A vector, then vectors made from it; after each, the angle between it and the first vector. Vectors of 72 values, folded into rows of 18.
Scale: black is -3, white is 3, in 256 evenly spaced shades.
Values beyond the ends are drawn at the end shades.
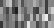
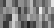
orthogonal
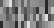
nearly parallel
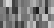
nearly parallel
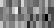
nearly opposite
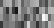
nearly parallel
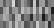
partly opposed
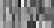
partly opposed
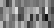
nearly opposite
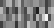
nearly parallel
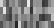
orthogonal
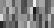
partly aligned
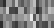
partly aligned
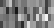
nearly parallel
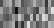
nearly parallel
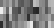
partly aligned
